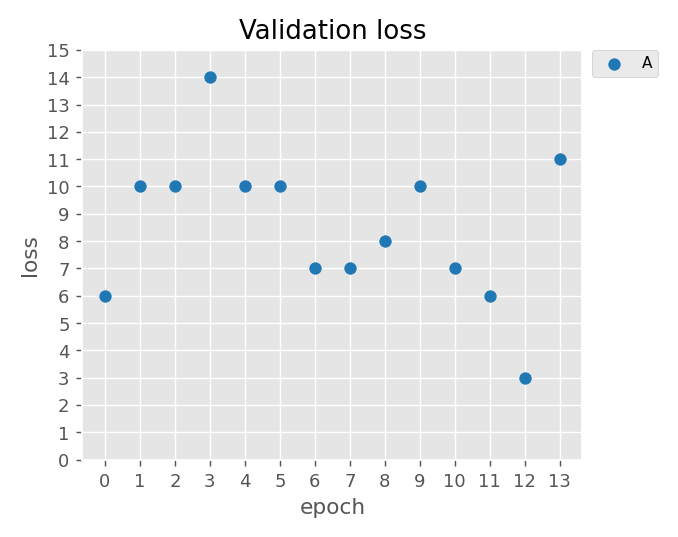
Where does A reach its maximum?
3
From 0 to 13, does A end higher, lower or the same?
higher
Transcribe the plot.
Title: Validation loss
x-axis: epoch, ticks 0 1 2 3 4 5 6 7 8 9 10 11 12 13
y-axis: loss, ticks 0 1 2 3 4 5 6 7 8 9 10 11 12 13 14 15
Legend: A
Values:
A: 6 10 10 14 10 10 7 7 8 10 7 6 3 11
